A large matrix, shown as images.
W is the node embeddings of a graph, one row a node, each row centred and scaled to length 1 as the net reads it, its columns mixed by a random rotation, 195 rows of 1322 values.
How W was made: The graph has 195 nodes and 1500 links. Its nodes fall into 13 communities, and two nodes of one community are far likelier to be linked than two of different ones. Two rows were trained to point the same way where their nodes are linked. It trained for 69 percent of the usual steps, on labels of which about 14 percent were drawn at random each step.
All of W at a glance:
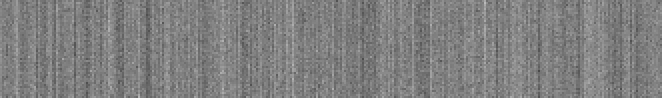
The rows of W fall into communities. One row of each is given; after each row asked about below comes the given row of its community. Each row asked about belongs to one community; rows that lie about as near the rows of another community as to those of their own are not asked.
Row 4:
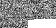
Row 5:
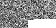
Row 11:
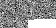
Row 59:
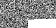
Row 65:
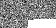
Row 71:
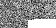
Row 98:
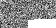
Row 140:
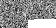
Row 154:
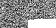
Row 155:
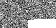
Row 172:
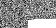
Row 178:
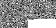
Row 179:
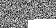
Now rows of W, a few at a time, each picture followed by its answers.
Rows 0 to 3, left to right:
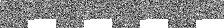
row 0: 11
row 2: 179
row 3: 5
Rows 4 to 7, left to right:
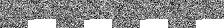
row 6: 65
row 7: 172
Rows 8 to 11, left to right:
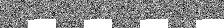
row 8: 155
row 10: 172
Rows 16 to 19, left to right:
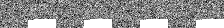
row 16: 98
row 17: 65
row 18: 71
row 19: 11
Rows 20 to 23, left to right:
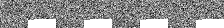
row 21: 155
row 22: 59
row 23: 155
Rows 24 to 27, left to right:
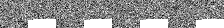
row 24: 140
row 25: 59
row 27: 179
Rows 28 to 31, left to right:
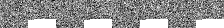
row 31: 155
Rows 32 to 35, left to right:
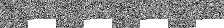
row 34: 5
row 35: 172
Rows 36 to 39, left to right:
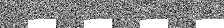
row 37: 155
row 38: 4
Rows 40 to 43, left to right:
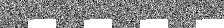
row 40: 59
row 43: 11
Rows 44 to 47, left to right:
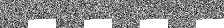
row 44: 59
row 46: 140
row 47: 11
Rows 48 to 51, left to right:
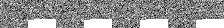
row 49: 98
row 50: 140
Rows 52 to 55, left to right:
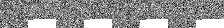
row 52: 172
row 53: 11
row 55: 155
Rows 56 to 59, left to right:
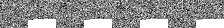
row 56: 5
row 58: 11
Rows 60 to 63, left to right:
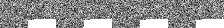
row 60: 71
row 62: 179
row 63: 71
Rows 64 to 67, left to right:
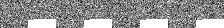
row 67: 98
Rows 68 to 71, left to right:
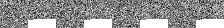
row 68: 140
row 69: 179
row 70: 179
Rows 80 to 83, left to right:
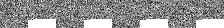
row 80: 172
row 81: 4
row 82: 179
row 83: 11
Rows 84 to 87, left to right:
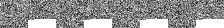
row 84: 140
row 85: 71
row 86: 11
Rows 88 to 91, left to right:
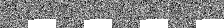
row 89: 140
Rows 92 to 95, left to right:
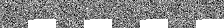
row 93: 71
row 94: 154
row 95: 140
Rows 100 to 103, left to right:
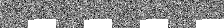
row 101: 178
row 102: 155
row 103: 140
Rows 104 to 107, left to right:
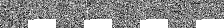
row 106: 140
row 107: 98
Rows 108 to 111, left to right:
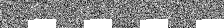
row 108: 98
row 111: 140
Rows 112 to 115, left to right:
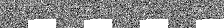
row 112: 59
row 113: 155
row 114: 4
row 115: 154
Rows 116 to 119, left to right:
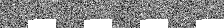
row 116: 172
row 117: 179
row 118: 5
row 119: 179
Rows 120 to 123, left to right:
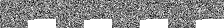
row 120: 4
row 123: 154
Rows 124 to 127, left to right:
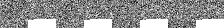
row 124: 98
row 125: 65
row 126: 179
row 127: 179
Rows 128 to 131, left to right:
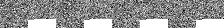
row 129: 172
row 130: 4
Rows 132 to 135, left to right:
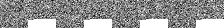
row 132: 178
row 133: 98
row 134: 155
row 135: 178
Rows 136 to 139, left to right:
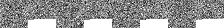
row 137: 140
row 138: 5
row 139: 172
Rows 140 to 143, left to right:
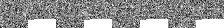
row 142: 155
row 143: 4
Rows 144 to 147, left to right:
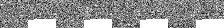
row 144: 98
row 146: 154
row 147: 178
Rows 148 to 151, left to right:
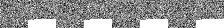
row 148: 154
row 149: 98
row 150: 178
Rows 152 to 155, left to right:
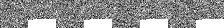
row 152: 98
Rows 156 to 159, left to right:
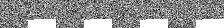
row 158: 4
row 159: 59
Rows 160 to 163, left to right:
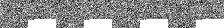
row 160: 4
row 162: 11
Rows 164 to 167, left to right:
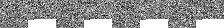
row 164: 154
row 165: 154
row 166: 5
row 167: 11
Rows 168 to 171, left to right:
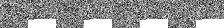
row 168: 71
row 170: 98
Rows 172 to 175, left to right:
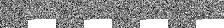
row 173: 179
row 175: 71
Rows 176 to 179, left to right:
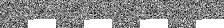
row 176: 178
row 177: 178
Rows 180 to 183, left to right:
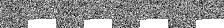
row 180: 154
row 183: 4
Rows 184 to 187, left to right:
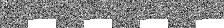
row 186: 155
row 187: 154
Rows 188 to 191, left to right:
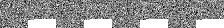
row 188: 4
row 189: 98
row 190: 155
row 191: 11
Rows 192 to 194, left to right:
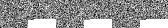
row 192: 178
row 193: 140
